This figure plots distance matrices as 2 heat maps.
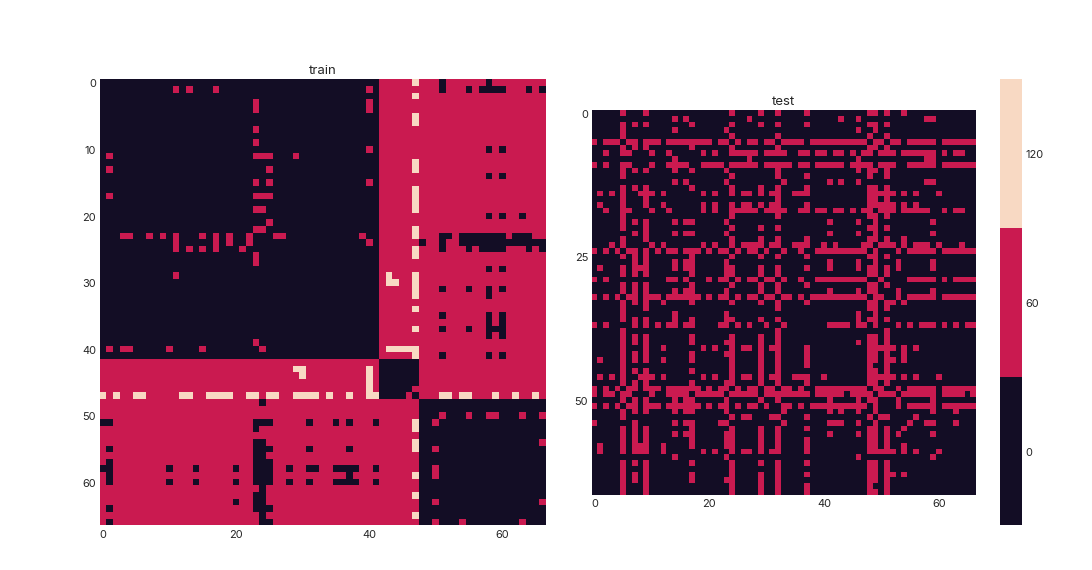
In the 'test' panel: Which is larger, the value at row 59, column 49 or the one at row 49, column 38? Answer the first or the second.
the first
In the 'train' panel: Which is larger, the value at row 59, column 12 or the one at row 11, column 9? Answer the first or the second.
the first
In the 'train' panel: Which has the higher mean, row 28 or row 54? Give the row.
54
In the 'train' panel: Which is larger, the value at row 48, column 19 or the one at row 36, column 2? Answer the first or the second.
the first
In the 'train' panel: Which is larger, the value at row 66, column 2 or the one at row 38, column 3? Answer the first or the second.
the first
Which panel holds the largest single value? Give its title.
train
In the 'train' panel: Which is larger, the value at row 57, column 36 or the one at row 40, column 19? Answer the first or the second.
the first
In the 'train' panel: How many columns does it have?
67
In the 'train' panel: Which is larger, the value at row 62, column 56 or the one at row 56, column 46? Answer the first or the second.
the second
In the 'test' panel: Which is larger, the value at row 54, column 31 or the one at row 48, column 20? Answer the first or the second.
the second
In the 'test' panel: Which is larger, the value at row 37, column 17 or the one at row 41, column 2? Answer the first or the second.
the first
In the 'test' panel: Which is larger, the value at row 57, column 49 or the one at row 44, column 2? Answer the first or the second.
the first
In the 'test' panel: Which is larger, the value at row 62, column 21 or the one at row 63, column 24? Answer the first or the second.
the second
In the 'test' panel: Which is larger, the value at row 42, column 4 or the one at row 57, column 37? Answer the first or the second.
the second
